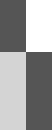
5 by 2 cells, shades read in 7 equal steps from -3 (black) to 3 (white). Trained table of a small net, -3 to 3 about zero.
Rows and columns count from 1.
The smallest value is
-1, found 5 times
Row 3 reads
2 -1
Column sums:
4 3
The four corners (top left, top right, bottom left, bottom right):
-1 3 2 -1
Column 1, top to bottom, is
-1 -1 2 2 2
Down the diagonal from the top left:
-1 3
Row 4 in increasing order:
-1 2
